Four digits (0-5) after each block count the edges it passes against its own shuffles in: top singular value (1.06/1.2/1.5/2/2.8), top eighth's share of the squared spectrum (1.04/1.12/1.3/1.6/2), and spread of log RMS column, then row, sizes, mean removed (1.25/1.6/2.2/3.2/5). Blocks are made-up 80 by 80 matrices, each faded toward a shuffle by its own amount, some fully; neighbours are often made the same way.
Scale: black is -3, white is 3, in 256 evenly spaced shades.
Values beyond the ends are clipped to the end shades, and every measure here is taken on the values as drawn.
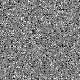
3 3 0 1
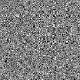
4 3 2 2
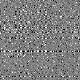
4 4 2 3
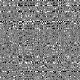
4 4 2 3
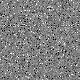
3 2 0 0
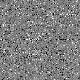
3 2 0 2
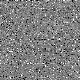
3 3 0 2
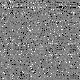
3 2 0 2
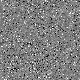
2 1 0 0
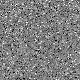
0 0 0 0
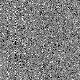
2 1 2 0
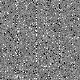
2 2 2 0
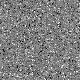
0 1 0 0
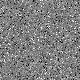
1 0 0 0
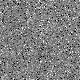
0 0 0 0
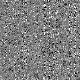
1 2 3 0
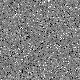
0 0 0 0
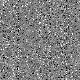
1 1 2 0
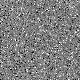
0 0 0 0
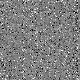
1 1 2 1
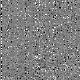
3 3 3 2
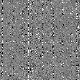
2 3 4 2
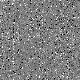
1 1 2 0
